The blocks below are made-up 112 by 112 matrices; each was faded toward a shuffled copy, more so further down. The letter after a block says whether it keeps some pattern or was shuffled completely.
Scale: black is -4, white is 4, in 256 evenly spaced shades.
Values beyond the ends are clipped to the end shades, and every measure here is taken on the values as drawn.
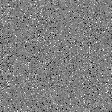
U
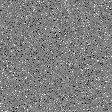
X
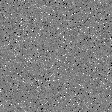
X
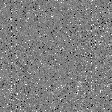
U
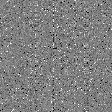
U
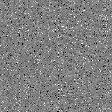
U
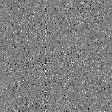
U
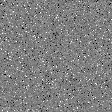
X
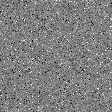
X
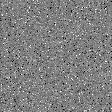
X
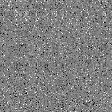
U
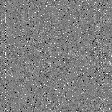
U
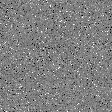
X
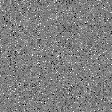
U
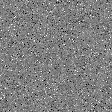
X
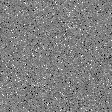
X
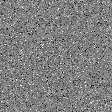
X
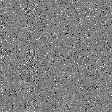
U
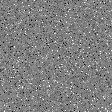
X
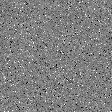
X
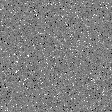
X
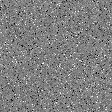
X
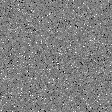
X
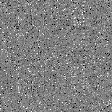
U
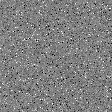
X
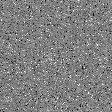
X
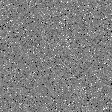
X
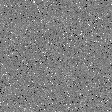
X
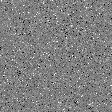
X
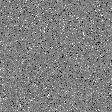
X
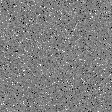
X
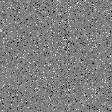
U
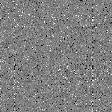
U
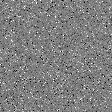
X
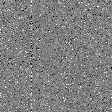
U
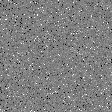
X
